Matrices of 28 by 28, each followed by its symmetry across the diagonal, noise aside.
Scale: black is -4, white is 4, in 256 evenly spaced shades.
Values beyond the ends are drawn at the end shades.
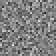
antisymmetric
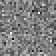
antisymmetric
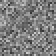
symmetric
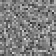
antisymmetric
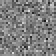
neither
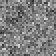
symmetric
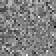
antisymmetric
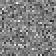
neither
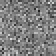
antisymmetric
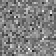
neither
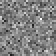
neither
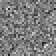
symmetric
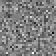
antisymmetric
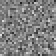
antisymmetric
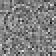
antisymmetric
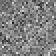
symmetric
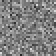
neither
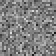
symmetric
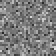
neither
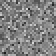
symmetric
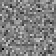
neither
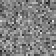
neither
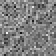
symmetric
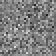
antisymmetric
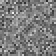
symmetric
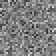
symmetric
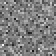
neither
